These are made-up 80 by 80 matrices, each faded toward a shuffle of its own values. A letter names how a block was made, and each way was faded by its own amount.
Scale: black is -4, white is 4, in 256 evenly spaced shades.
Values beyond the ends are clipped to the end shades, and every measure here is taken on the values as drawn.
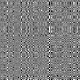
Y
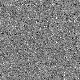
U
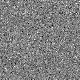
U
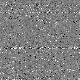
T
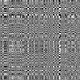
Y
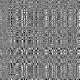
Y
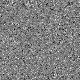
U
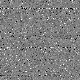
T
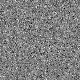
U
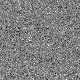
U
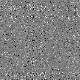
T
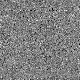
U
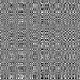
Y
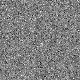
U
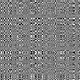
Y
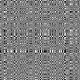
Y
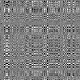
Y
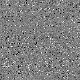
T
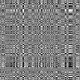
Y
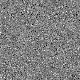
U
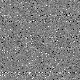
T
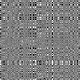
Y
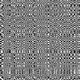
Y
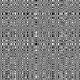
Y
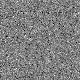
U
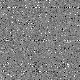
T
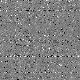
T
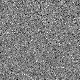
U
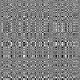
Y
